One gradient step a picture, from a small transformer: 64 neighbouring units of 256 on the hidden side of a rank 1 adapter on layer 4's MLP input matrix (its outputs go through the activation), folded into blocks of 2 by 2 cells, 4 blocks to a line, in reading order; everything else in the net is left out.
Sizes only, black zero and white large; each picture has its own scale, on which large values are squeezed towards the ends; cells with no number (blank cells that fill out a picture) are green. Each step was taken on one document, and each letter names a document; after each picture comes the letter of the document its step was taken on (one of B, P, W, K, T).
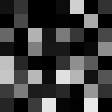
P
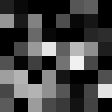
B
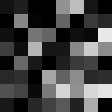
P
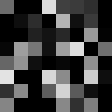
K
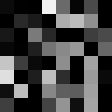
K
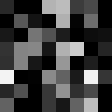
K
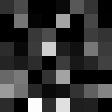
P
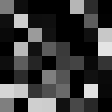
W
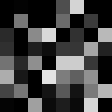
P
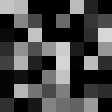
W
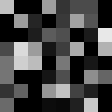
K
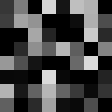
B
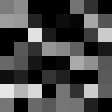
B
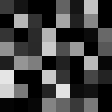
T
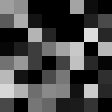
B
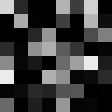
T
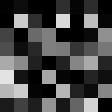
T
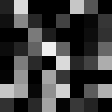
W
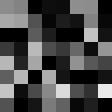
B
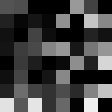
W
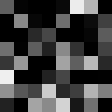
T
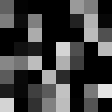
B
